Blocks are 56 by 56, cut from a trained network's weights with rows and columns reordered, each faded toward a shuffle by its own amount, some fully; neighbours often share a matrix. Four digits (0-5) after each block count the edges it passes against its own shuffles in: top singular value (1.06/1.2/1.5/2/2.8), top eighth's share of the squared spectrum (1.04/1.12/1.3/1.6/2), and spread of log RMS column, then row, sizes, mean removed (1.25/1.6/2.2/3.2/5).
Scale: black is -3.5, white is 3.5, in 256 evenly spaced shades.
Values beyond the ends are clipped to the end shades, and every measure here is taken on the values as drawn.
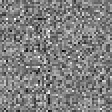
3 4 2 1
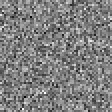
2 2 0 0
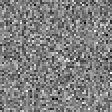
3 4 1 1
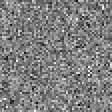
1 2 0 0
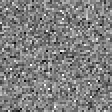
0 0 0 0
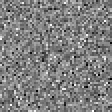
1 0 0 0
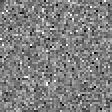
0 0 0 0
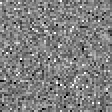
1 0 0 0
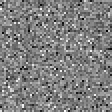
0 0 0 0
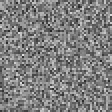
0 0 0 0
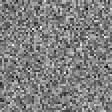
2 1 0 0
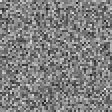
0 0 0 0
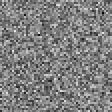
2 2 0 0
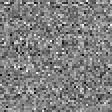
3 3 0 1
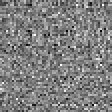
3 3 0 2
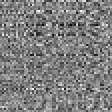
4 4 0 3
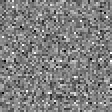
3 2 0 1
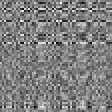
5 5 1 4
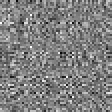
4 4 1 3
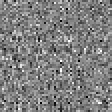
3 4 2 1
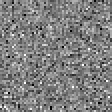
2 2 0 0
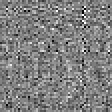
4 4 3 2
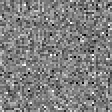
2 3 1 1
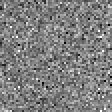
0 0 0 0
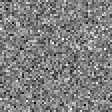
0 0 0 0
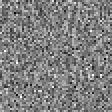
3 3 0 0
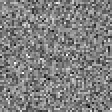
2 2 0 0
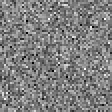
2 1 0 0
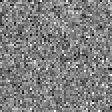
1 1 0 0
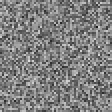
2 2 0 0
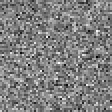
2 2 0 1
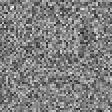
4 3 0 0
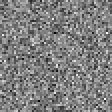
2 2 0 0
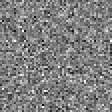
3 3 1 2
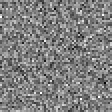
1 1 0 0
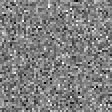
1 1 0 0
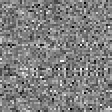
3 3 0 2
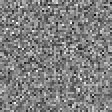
1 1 0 0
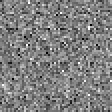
3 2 0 1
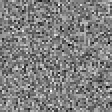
2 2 0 0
